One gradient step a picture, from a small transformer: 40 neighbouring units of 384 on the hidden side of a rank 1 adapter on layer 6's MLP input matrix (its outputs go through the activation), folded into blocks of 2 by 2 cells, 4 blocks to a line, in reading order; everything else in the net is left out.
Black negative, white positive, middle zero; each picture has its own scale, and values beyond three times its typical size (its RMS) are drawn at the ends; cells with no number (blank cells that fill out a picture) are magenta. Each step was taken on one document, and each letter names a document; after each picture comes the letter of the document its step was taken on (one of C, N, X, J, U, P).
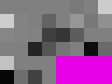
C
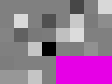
C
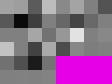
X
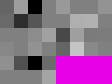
X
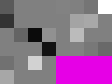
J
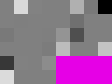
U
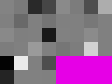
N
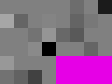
C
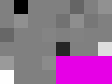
U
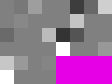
U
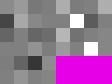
X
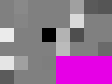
U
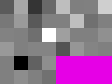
X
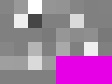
X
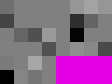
J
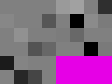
C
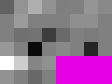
N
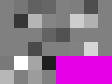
N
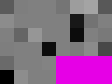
J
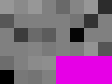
J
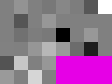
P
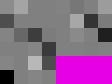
J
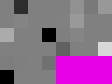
U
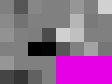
C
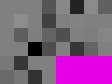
P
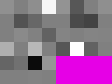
X
